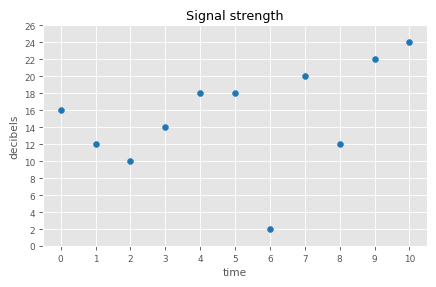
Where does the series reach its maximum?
10
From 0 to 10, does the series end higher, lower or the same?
higher
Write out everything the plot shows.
Title: Signal strength
x-axis: time, ticks 0 1 2 3 4 5 6 7 8 9 10
y-axis: decibels, ticks 0 2 4 6 8 10 12 14 16 18 20 22 24 26
Values:
16 12 10 14 18 18 2 20 12 22 24
